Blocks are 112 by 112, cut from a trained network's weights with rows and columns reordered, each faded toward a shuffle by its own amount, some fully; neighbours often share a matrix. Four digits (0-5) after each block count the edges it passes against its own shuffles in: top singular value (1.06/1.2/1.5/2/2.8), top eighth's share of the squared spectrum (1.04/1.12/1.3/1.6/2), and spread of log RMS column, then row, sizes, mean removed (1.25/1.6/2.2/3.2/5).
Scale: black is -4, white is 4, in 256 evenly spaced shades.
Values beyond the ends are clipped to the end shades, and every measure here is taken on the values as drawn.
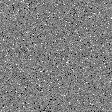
0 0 0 0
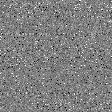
3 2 0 2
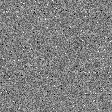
2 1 0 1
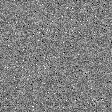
2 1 0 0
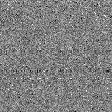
3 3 0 1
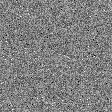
0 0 0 0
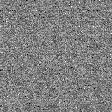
3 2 0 1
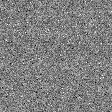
1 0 0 0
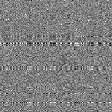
5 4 2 3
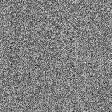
3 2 0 0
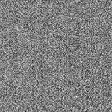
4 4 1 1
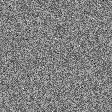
0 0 0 0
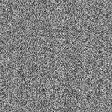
4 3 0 1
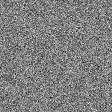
0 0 0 0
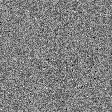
1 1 0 0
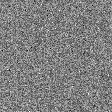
1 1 0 0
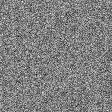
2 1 0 0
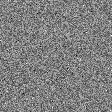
0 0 0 0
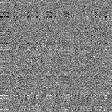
4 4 1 2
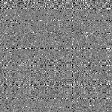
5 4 2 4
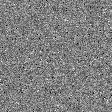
1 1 0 0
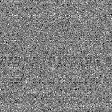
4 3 1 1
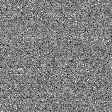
2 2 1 0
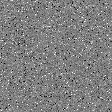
2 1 0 1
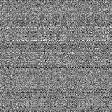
4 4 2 3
